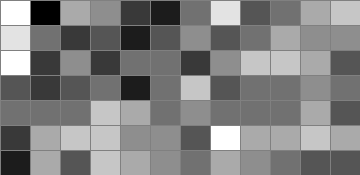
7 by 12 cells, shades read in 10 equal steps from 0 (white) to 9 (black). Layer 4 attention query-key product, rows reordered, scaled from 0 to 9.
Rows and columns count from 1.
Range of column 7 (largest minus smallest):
5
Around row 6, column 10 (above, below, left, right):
5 5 3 2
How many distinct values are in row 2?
7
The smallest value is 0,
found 3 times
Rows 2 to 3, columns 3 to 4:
7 6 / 4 7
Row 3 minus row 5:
-5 2 -1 5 2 0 3 -1 -3 -3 0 0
